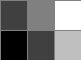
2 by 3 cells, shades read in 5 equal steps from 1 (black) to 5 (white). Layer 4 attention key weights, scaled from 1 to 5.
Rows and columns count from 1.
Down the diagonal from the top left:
2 2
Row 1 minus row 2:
1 1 1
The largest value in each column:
2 3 5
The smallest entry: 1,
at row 2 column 1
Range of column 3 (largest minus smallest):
1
